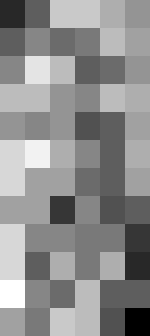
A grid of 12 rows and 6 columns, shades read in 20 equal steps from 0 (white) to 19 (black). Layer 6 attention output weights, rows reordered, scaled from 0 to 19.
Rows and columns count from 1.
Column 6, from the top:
8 7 8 6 7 6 7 12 15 16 12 19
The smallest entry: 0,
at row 11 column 1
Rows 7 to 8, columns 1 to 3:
3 7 7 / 7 7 15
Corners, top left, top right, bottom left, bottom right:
16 8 7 19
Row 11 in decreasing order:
12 12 11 9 5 0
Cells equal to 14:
0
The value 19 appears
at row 12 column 6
